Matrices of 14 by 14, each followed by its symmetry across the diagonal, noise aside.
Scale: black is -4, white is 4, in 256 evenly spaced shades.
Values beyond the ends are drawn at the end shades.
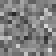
neither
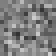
antisymmetric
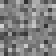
antisymmetric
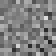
symmetric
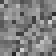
symmetric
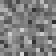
antisymmetric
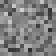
symmetric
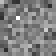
symmetric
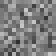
neither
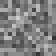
symmetric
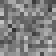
neither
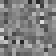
antisymmetric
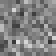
neither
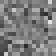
neither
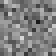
antisymmetric
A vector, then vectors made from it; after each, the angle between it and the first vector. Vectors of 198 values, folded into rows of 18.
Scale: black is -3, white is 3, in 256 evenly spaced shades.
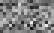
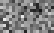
orthogonal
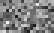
orthogonal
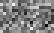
nearly opposite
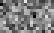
partly aligned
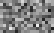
orthogonal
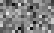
partly aligned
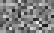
partly opposed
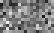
partly aligned
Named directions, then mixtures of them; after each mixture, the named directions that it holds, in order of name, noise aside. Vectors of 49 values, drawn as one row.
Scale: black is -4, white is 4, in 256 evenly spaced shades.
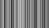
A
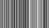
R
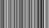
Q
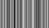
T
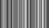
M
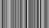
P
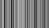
A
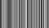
M, P, Q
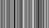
Q, T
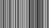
R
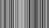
A, R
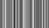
M, Q, T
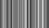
M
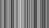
A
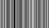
R, T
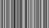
P, R, T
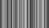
M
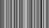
M, Q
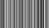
Q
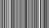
A, P, R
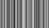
T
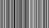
R, T
